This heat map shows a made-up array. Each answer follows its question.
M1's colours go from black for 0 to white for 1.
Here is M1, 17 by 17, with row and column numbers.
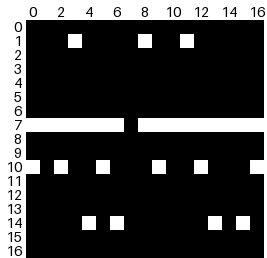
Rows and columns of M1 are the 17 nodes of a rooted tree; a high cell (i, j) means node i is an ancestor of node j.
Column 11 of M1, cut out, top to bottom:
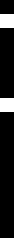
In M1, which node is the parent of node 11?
1
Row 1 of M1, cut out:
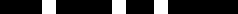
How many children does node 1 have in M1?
3
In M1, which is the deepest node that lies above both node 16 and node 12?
10
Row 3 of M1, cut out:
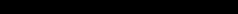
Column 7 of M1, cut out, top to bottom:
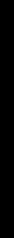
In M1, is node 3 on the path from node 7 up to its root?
no
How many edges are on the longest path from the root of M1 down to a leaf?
2
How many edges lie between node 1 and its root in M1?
1
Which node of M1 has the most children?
10
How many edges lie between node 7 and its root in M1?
0
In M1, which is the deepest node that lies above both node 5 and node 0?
10
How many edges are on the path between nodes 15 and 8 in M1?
4
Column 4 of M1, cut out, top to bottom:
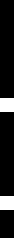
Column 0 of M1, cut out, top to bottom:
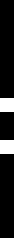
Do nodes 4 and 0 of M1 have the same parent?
no
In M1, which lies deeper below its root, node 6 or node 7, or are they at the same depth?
node 6
